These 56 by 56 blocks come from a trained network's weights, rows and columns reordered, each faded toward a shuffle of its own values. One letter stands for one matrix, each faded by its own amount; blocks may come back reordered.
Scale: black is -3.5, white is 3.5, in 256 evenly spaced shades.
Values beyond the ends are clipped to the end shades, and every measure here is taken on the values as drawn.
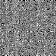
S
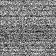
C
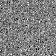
S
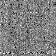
S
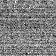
C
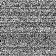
C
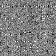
S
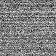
C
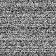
C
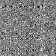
S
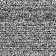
C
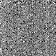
S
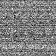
C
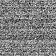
C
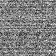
C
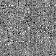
S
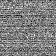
C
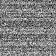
C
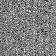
S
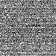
C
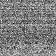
C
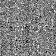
S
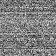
C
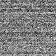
C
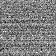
C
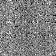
S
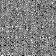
S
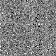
S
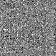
S
